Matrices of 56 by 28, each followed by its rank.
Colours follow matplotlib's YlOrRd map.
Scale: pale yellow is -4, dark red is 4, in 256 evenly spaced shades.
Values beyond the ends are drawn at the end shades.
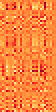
three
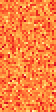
full rank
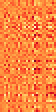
three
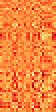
three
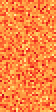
full rank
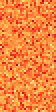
full rank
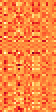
three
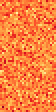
full rank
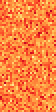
full rank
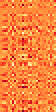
three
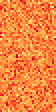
full rank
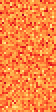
full rank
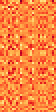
three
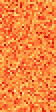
full rank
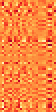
three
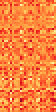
three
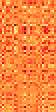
three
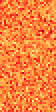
full rank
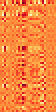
three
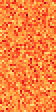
full rank
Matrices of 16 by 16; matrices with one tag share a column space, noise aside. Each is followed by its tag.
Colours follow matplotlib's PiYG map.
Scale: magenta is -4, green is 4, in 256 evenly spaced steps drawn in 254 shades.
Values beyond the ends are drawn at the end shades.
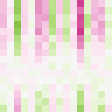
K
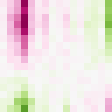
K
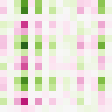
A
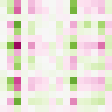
A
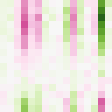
K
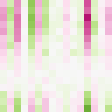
K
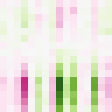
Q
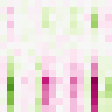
Q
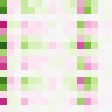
A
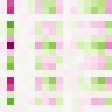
A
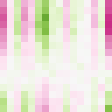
K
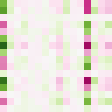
A
